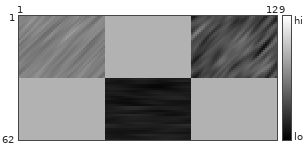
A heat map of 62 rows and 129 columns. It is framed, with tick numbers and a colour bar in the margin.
The table splits into 2 rows of 3 panels. Panel 1,1: middling, slanting up to the right, faint in contrast. Panel 1,2: high, flat. Panel 1,3: low, slanting up to the right. Panel 2,1: high, flat. Panel 2,2: very low, streaked across, faint in contrast. Panel 2,3: high, flat.
